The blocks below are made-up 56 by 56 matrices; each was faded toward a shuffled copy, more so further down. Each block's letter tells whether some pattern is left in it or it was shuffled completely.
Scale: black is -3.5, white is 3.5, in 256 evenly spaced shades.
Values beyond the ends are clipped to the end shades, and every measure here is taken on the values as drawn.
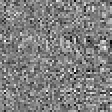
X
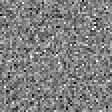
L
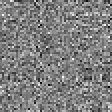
X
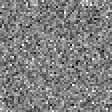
L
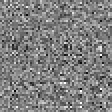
X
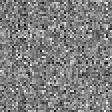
X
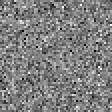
L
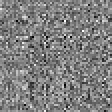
X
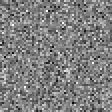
L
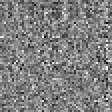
X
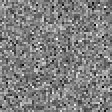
L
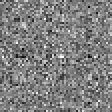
X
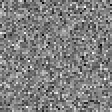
L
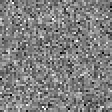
L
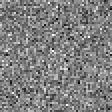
L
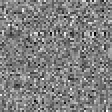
X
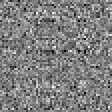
X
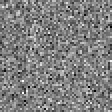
L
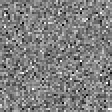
L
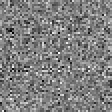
X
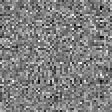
X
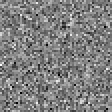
L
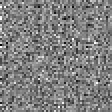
X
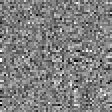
X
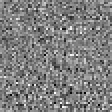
X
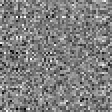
X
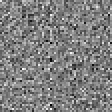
X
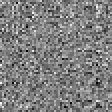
X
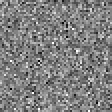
L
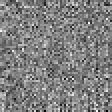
X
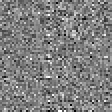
X
